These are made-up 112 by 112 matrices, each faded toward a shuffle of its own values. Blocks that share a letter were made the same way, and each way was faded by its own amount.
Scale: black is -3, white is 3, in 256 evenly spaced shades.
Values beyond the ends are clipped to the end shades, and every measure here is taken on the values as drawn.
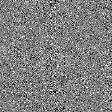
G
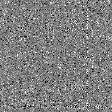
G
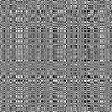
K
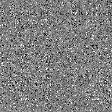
G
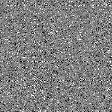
G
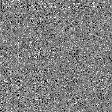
G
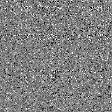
G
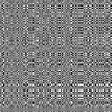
K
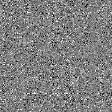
G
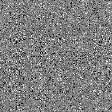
G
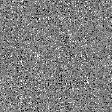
G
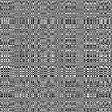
K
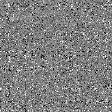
G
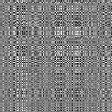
K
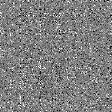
G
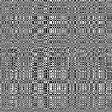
K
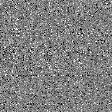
G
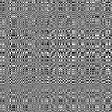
K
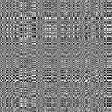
K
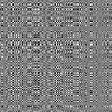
K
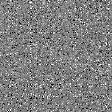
G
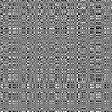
K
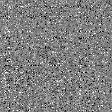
G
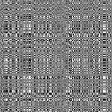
K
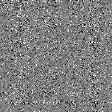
G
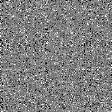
G
